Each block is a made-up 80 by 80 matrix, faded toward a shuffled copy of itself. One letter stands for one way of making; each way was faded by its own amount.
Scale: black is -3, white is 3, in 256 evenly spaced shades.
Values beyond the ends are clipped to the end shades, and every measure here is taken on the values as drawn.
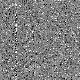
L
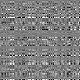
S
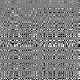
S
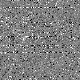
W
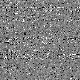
W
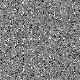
L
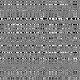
S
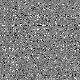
W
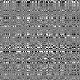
S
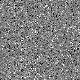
L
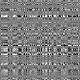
S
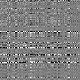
S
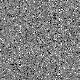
L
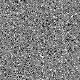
L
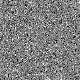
L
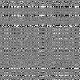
S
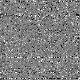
W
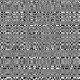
S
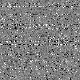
W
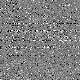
W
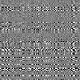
S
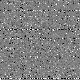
W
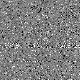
W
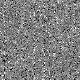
L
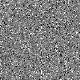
L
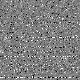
W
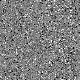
L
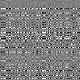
S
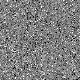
L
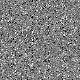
L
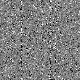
L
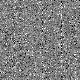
L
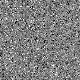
L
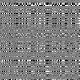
S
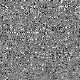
W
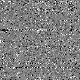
W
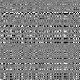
S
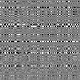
S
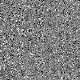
L
